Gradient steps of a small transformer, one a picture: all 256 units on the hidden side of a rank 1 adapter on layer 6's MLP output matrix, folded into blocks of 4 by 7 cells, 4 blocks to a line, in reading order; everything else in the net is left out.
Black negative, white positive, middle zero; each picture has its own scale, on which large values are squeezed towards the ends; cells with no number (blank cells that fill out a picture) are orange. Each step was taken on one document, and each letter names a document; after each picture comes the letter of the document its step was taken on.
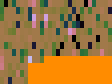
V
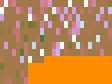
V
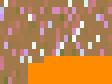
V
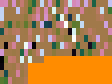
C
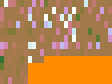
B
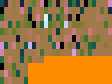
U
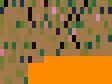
B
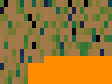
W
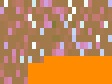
W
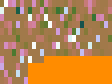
V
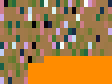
C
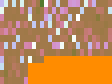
U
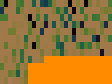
W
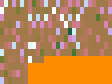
C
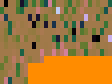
W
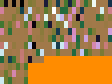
C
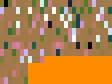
V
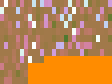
W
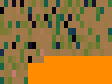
U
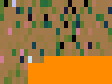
V
